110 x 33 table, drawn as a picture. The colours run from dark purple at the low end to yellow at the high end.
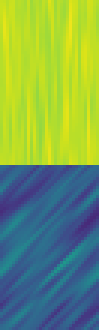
The table splits into 2 rows of 1 panel. Panel 1,1: very high, streaked downward, faint in contrast. Panel 2,1: low, slanting up to the right.
